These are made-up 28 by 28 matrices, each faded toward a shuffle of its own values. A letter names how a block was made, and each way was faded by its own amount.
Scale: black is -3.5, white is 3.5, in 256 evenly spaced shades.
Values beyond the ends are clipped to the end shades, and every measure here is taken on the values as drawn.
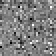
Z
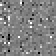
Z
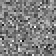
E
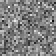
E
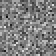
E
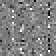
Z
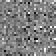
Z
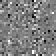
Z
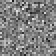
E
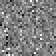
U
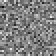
E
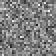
E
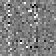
Z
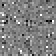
Z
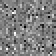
Z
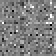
U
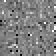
U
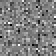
Z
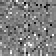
U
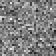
E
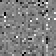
U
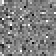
U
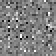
Z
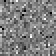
U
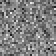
E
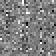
Z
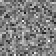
E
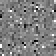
Z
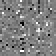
U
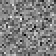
E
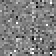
Z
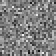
E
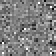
Z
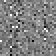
Z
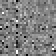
Z
